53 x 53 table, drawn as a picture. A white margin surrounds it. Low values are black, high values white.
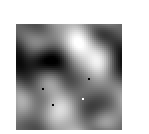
The middle left is the ninth with the lowest average. Four lone cells stand out: one far higher and three far lower than their neighbours. The ninth with the highest average is the top middle. No row or column stands out.
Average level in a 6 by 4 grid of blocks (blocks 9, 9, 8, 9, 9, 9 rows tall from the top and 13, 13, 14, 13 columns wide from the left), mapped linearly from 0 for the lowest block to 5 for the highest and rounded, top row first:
2341 / 1152 / 0033 / 2323 / 3422 / 2433
